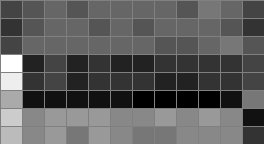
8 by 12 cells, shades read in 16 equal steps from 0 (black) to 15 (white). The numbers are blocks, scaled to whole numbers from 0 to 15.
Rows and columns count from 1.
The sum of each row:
66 62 68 46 46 23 98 93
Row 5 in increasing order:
2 2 2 3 3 3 3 3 3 4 4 14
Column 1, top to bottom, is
4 3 4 15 14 10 12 11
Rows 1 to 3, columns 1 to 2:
4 5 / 3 5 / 4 6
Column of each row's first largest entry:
10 3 11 1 1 1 1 1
